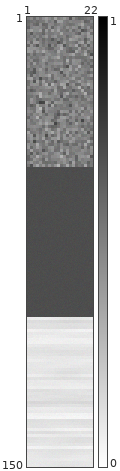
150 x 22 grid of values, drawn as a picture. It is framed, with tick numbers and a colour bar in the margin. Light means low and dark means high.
The table splits into 3 rows of 1 panel. Panel 1,1: middling, fine-grained. Panel 2,1: high, flat. Panel 3,1: very low, streaked across, faint in contrast.
